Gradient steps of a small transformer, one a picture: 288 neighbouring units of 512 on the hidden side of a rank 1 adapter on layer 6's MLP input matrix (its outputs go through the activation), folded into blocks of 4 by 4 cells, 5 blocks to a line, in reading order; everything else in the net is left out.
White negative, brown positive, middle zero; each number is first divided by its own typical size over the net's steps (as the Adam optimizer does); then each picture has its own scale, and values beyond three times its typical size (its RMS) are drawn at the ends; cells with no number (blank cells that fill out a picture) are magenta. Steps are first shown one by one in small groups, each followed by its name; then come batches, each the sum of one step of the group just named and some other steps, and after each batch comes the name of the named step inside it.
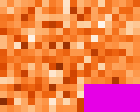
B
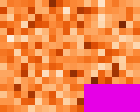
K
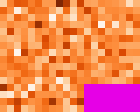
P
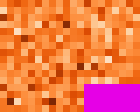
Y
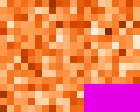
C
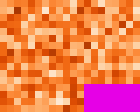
C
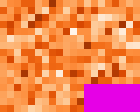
K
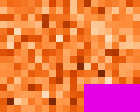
Y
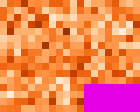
P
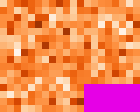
P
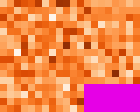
P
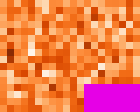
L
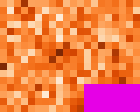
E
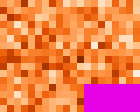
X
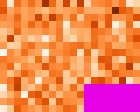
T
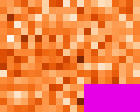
X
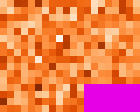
E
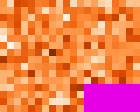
T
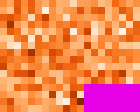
T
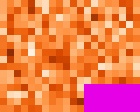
L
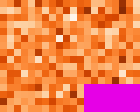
T
